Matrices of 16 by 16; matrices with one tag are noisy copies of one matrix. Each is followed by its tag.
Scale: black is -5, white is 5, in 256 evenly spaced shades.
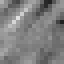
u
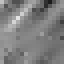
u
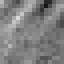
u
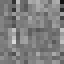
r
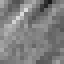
u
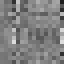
r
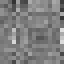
r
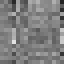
r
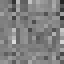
r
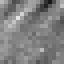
u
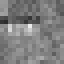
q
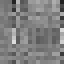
r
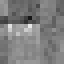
q
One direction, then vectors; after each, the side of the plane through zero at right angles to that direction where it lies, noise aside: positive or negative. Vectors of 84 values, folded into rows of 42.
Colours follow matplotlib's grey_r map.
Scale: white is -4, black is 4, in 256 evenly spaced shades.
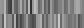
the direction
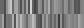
negative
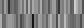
positive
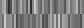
positive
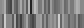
positive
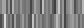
positive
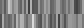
negative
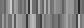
negative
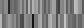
positive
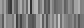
positive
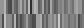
positive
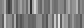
positive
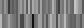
positive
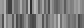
positive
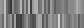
positive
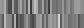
positive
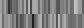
positive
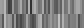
positive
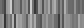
negative
